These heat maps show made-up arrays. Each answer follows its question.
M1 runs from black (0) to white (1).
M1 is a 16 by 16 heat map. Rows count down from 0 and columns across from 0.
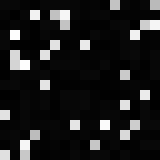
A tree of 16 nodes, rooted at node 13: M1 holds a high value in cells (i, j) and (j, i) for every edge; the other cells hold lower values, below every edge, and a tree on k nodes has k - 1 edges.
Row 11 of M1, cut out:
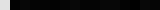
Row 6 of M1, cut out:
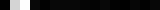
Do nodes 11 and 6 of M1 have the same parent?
no
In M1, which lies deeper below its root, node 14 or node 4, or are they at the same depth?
node 14
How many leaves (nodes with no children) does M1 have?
5
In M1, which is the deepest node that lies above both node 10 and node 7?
12
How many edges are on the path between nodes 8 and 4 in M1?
1
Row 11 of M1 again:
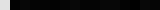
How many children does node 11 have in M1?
0
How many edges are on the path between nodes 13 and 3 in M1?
1
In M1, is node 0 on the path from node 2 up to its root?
no
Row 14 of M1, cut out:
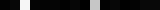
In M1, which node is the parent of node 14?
2
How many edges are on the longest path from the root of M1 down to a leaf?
7
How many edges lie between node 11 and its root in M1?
7
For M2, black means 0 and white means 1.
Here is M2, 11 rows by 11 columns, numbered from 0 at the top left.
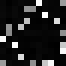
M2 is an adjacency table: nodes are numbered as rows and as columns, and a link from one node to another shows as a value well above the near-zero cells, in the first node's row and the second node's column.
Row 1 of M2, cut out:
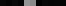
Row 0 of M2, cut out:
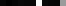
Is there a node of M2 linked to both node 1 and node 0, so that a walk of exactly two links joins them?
no
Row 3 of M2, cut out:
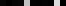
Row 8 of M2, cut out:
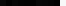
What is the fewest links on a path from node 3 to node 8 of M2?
5
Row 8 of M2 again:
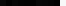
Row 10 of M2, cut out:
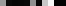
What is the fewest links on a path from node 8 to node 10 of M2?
1
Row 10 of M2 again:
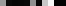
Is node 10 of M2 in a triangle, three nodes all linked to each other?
no
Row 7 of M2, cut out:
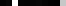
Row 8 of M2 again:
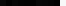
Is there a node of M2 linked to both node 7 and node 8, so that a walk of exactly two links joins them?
yes
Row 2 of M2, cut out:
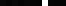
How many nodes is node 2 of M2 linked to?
1
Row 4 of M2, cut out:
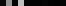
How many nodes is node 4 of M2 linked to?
2
